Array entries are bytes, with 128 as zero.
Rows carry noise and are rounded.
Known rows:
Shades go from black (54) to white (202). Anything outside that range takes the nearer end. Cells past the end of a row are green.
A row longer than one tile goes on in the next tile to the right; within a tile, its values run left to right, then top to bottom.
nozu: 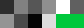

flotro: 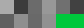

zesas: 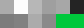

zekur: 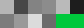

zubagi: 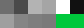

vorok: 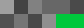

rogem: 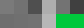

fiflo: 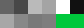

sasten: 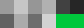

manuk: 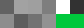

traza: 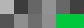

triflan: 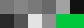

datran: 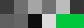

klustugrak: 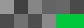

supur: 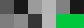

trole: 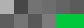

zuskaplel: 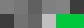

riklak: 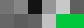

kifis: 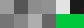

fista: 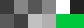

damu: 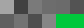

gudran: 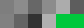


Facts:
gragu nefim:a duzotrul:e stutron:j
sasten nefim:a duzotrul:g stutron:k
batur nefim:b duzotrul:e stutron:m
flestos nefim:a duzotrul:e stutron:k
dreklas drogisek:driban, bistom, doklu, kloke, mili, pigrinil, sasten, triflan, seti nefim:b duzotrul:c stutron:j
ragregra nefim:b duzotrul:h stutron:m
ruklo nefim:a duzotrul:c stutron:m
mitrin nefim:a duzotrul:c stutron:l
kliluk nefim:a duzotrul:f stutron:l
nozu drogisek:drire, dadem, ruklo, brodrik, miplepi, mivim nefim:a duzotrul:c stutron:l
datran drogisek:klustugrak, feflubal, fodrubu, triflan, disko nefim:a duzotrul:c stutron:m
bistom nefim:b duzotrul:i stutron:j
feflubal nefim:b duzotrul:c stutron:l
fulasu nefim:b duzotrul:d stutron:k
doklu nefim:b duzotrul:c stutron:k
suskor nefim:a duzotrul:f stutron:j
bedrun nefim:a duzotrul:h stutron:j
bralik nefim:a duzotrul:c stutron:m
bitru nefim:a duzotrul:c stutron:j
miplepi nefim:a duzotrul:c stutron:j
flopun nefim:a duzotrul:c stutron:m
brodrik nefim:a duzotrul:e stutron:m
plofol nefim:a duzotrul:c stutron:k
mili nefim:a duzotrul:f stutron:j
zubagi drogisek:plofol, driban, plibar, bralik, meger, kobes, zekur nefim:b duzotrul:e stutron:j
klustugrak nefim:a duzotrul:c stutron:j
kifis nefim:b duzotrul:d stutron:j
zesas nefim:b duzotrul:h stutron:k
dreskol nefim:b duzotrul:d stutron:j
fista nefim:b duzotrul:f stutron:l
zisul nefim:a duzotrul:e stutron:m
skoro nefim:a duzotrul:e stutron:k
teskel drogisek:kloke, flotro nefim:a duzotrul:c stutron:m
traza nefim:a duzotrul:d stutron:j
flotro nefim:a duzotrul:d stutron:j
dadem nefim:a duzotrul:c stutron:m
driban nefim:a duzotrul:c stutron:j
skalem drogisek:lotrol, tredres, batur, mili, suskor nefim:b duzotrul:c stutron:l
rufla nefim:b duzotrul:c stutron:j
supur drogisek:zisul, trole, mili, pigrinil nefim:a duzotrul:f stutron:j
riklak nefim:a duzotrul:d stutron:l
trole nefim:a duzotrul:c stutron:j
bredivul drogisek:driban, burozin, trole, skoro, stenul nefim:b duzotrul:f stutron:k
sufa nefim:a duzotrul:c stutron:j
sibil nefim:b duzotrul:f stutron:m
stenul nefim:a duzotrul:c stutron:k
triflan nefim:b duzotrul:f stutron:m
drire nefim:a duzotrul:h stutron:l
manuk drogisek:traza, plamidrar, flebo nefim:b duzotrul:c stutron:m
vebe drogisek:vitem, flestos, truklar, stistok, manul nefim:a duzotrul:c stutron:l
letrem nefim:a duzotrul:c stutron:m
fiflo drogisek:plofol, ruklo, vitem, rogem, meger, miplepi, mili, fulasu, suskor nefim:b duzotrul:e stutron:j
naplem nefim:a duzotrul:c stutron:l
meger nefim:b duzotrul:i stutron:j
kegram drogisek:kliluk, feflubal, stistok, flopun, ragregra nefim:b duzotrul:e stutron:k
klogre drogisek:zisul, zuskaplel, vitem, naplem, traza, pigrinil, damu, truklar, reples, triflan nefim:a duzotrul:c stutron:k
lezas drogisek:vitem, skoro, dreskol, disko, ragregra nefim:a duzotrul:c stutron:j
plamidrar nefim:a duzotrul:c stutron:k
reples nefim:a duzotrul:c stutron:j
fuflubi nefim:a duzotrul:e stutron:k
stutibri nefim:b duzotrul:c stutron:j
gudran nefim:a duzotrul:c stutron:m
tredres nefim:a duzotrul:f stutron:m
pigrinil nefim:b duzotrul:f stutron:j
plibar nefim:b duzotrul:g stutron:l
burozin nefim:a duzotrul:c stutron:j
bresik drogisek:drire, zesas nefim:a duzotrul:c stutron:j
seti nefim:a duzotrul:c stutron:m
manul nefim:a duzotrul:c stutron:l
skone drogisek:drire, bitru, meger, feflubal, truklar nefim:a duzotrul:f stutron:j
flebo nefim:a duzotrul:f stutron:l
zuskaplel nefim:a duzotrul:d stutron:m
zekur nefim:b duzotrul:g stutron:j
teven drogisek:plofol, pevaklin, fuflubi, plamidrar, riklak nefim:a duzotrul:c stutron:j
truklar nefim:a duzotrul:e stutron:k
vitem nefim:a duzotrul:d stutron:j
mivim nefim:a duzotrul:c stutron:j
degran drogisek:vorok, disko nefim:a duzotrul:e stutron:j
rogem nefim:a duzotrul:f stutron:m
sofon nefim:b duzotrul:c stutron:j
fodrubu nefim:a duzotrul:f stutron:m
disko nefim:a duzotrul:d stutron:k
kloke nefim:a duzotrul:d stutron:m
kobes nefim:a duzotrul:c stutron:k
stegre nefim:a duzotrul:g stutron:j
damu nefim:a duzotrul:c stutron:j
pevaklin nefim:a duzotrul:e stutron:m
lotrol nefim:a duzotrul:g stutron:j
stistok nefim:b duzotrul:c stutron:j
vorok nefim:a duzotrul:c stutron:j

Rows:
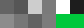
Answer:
dreklas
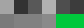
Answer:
suskor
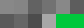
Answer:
seti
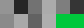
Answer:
stegre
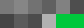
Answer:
flopun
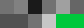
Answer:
drire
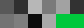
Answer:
lezas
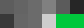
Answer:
fodrubu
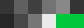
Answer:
kliluk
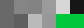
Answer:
sibil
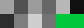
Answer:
dreskol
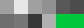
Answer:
stenul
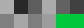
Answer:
lotrol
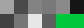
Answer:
pigrinil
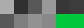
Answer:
mili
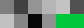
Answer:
teven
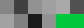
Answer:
bresik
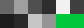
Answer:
feflubal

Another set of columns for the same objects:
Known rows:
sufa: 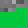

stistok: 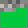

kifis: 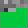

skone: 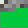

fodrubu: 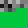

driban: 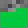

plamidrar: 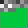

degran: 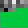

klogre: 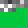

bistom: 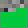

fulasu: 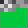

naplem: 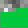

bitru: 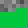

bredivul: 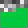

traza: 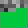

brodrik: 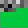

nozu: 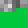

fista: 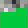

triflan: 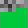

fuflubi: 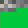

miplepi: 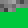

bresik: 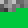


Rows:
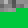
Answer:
riklak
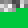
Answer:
skalem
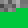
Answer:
vitem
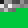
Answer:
plofol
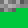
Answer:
sasten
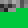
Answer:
flotro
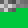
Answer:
flestos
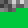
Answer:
datran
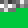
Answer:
kegram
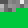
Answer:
manuk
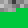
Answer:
plibar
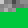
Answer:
flebo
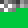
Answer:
doklu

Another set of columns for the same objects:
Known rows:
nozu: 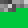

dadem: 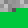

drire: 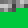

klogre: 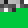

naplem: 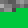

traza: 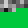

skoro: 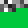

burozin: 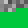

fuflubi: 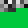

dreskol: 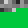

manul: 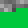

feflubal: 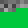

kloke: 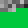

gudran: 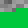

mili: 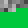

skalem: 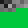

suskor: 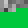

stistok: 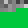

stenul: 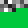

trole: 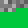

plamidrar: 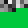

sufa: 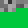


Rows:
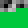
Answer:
teskel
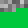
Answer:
zuskaplel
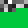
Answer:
fulasu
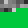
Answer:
meger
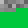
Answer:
zisul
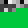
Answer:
bredivul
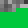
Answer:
batur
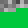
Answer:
ragregra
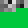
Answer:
degran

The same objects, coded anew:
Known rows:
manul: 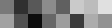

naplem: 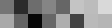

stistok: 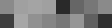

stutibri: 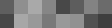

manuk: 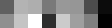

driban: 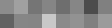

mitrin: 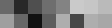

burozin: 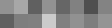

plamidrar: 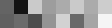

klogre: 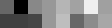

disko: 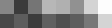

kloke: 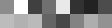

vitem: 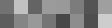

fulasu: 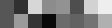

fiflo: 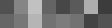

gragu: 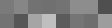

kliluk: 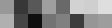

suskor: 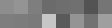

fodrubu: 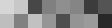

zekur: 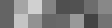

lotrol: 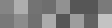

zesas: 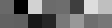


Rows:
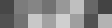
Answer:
teven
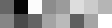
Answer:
fuflubi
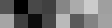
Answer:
nozu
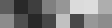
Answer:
vebe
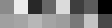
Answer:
teskel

